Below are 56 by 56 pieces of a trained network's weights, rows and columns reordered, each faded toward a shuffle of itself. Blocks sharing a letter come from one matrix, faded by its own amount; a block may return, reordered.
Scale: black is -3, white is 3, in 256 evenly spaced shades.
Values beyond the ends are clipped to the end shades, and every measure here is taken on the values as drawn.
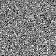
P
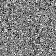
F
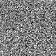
P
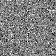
F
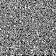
F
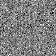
F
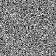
P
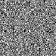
P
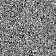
F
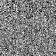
F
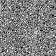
F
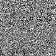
P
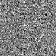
P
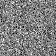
F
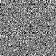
P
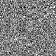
P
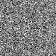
F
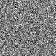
P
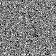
F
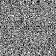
P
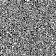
F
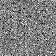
F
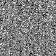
F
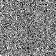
F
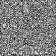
P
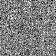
F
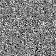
F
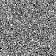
P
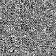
P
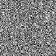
P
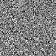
P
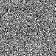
P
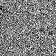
F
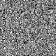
P
